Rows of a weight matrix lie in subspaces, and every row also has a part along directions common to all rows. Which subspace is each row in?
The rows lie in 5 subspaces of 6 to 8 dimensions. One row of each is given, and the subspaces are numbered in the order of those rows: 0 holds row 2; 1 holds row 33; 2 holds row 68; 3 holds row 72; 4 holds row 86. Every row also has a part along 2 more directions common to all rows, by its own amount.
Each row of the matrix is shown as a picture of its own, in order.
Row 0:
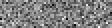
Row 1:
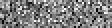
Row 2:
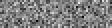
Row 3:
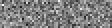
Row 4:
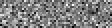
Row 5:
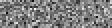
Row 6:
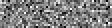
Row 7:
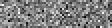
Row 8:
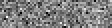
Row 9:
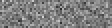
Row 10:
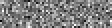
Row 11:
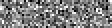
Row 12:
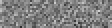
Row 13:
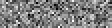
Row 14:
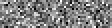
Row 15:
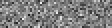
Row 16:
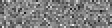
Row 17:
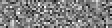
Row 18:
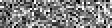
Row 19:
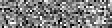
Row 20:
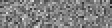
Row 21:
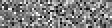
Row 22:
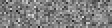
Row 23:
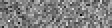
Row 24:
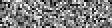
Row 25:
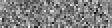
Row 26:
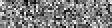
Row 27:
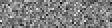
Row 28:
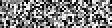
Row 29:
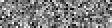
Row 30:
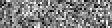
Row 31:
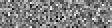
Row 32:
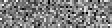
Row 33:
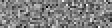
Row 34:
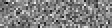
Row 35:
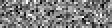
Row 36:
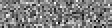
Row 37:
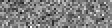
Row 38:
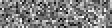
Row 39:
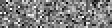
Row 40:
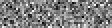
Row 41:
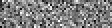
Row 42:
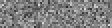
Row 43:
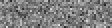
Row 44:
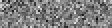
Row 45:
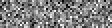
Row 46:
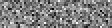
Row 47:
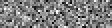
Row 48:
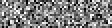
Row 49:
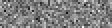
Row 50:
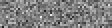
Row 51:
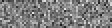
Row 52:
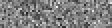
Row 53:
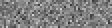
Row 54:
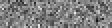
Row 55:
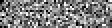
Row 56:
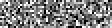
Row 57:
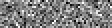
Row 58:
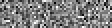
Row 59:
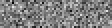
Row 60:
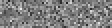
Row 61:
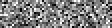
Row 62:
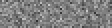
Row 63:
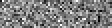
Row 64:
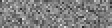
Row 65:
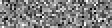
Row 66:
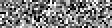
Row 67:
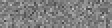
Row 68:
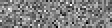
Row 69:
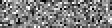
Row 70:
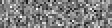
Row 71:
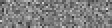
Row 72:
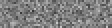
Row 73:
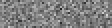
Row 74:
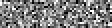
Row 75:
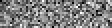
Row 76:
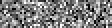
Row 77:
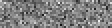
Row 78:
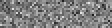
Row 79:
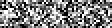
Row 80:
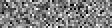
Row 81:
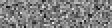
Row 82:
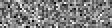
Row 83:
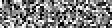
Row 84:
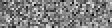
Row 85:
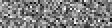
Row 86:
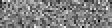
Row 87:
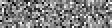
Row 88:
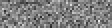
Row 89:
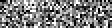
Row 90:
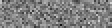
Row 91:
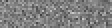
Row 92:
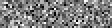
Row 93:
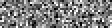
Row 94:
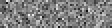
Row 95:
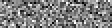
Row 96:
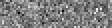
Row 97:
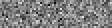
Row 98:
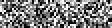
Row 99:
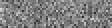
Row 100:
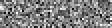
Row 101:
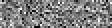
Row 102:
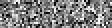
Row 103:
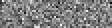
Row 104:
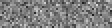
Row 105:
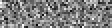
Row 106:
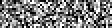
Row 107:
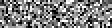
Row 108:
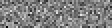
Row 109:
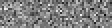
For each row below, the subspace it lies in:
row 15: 0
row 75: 1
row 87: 2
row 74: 3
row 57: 1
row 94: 4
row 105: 4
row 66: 4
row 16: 4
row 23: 2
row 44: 3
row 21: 2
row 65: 4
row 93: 1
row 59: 2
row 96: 0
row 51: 1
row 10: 2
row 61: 2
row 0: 1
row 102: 3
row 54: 3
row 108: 0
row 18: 0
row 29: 1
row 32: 0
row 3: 2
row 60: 2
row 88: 3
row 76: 3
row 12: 1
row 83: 4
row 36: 3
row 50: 3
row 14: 2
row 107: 2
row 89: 0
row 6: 1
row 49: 4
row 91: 0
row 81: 1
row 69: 4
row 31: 1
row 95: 1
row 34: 3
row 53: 4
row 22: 4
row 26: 4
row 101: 3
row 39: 4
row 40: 4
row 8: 3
